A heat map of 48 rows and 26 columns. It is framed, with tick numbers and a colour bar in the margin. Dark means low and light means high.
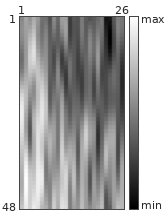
Slope: up to the bottom left. Grain: streaks running down. Ninth with the highest average: bottom left. Mirror symmetry: none.
